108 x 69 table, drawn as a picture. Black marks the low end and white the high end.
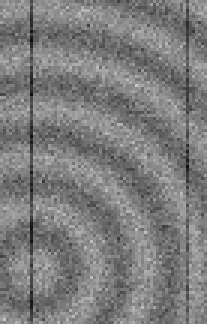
Mirror symmetry: none. Odd lines: columns 11 and 63. Average level on the scale: 50%. Rings: centred on the bottom left. Slope: none.
